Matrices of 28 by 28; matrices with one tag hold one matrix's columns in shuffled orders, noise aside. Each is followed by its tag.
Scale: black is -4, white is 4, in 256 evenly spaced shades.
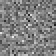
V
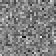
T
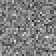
V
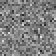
V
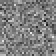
V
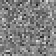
T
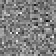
V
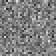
T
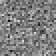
V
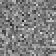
V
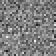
V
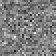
V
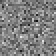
V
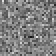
T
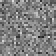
T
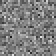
T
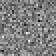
V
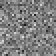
V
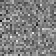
V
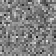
T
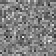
T
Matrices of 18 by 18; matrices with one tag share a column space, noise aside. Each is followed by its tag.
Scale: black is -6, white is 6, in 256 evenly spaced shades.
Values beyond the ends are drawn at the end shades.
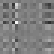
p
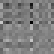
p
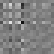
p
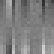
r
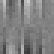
r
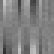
r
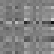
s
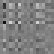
p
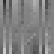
r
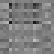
p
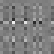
s
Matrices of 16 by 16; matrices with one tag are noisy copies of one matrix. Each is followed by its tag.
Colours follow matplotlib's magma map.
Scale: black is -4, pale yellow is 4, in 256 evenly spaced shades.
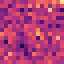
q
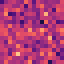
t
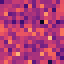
t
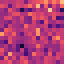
q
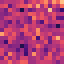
q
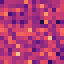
t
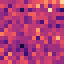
q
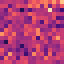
q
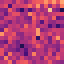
q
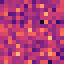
t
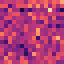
q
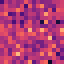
t
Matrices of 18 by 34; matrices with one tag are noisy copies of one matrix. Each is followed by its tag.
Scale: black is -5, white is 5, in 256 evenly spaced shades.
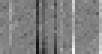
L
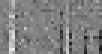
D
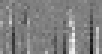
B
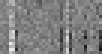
D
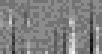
B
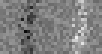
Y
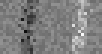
Y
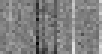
L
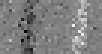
Y
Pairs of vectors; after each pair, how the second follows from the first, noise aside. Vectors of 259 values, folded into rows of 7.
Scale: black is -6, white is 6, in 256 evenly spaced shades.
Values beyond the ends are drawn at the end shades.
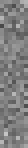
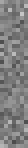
reversed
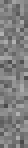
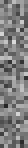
scaled up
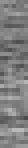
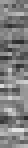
scaled up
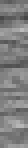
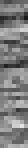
scaled up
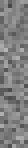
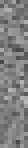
reversed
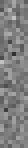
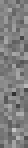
reversed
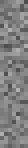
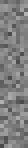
reversed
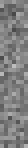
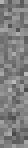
reversed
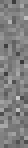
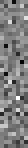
scaled up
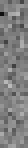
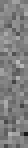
reversed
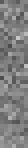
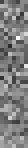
scaled up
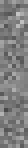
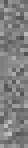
reversed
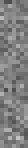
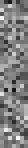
scaled up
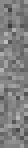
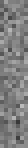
reversed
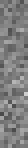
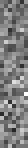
scaled up
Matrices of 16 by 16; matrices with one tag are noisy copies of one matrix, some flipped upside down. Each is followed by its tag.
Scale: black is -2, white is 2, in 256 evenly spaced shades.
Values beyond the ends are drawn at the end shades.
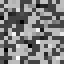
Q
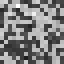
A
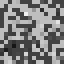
A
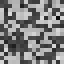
Q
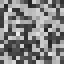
A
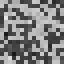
A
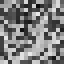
A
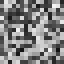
A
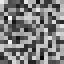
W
